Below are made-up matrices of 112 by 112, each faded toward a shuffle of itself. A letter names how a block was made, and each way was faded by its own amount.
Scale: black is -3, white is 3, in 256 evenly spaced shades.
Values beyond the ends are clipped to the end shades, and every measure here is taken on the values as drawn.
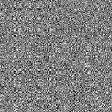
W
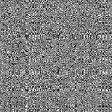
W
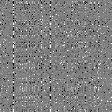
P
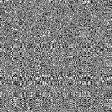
W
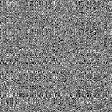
W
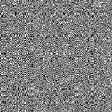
W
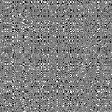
P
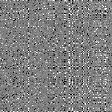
P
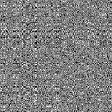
W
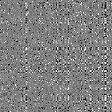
P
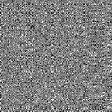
W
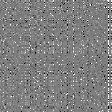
P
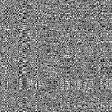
W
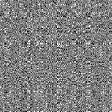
W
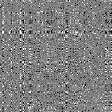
P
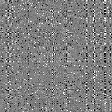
P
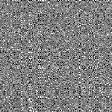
W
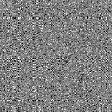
W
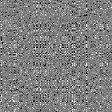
P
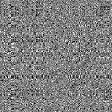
W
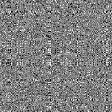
W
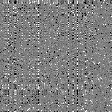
P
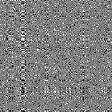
P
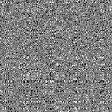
W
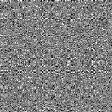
W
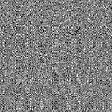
W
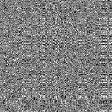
W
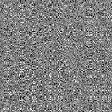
W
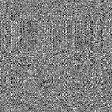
W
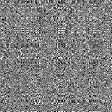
W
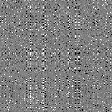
P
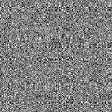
W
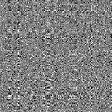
W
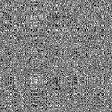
W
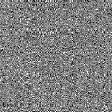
W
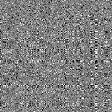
W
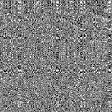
W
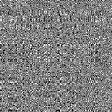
W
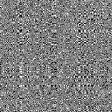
W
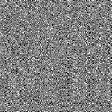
W
